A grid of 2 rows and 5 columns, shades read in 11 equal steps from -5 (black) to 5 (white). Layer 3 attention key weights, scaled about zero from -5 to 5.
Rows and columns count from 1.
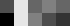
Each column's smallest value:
-5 4 -1 -2 -3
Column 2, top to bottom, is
4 4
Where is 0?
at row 1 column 4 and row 2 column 3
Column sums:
-7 8 -1 -2 -4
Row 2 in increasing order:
-5 -3 -2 0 4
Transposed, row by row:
-2 -5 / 4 4 / -1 0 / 0 -2 / -1 -3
